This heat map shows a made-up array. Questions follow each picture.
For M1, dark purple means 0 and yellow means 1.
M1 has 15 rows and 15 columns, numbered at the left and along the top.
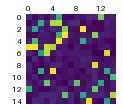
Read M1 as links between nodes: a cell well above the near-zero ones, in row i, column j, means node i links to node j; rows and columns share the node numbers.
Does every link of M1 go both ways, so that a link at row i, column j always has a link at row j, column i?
yes
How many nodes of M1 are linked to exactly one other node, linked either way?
2
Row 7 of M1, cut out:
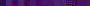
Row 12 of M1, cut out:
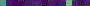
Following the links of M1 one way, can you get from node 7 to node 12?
no
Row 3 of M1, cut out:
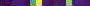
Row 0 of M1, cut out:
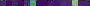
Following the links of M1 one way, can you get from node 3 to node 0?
yes
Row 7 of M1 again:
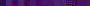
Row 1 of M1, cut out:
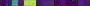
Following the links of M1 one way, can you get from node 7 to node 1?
no
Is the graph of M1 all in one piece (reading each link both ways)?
no
